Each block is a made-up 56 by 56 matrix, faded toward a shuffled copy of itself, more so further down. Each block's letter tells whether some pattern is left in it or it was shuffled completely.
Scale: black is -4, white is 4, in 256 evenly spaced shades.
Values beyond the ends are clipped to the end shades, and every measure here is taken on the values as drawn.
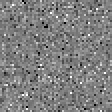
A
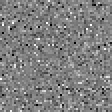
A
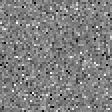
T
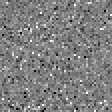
A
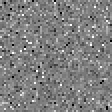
A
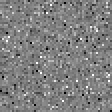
A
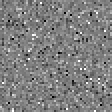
A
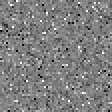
T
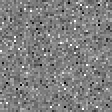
T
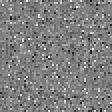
A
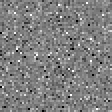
T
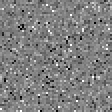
T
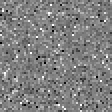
A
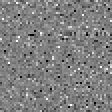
A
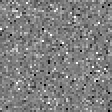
T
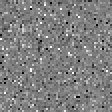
A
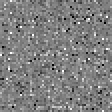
A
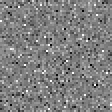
T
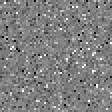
T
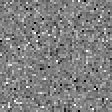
A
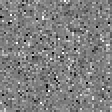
A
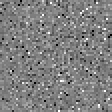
A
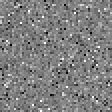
T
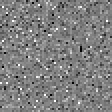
A
